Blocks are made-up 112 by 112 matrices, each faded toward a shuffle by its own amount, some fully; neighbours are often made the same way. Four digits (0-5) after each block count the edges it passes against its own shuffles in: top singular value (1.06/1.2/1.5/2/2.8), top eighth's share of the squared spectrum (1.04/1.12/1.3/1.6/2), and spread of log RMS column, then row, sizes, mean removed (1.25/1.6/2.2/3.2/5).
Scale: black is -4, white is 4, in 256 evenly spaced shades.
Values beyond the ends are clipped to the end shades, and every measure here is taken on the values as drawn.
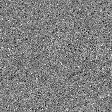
0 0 0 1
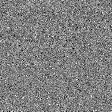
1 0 0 2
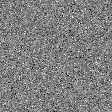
0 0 0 0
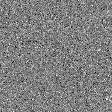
0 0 0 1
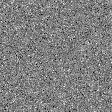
0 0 0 0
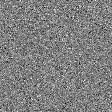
0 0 0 1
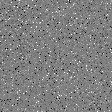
2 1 0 0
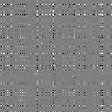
5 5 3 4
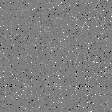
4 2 1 1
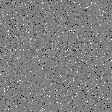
3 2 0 1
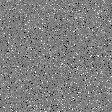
2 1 0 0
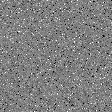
2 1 0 0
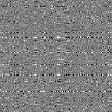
5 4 2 3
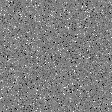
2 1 0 0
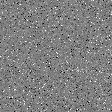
1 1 0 0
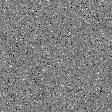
0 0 0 0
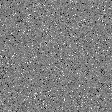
0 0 0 0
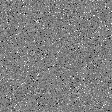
0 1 0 0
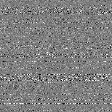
2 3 0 4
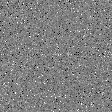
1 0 0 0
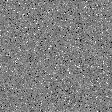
0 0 0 0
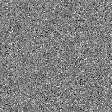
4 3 1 1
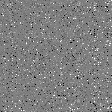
3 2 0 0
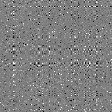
5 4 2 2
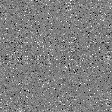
4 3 1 1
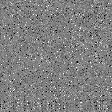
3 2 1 1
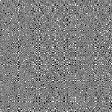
5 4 3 3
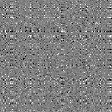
5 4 3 3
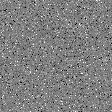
2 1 0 0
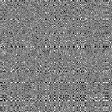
5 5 3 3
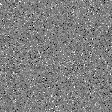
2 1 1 0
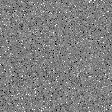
3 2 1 0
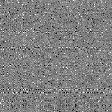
4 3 2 2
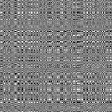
5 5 4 4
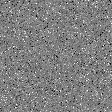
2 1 0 0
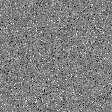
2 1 0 0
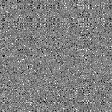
4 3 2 2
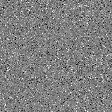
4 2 0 1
